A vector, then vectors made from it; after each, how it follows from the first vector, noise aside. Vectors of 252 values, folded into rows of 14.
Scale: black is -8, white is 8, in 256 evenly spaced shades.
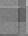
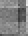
scaled up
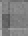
reversed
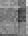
scaled up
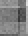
scaled up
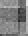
scaled up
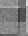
scaled up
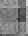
scaled up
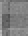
reversed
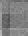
reversed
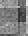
scaled up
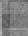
reversed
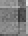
scaled up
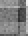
scaled up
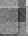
scaled up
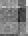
scaled up
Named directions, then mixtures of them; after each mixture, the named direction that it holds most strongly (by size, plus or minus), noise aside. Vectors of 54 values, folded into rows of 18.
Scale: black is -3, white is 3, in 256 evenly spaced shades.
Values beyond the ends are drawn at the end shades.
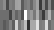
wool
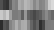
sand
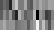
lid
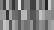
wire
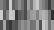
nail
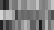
sand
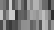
nail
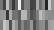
wire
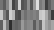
nail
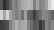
sand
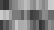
sand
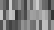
nail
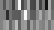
wire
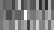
wool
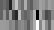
lid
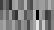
lid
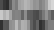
sand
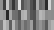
wire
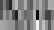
lid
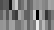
lid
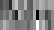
lid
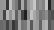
wire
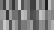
wire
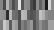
wire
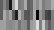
lid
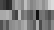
sand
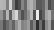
lid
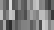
nail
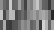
nail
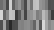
nail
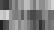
sand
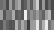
wool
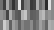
wire
